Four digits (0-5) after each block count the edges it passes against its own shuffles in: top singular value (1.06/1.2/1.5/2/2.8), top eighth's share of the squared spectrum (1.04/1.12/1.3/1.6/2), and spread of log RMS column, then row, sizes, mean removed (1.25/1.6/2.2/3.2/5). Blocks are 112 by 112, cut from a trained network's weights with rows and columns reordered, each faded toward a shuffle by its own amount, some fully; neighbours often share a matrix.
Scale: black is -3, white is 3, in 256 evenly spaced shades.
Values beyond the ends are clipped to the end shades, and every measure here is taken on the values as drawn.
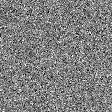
0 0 0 0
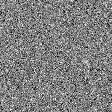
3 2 0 1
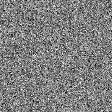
2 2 1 0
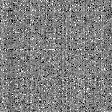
3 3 0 3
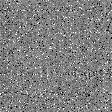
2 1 0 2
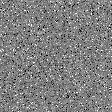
0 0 0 0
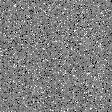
1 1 0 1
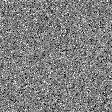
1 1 0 0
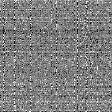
4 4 4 0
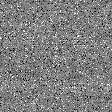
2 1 0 0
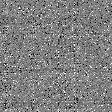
2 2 2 0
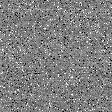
1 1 0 0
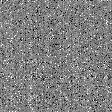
2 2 0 2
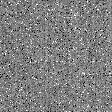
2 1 0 1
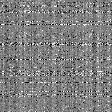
4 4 0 4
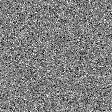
1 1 0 0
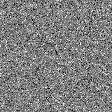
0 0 0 0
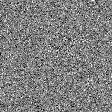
0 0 0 0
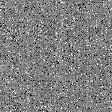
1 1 0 1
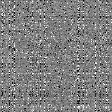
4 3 4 0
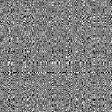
4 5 4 3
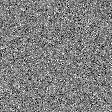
1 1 0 0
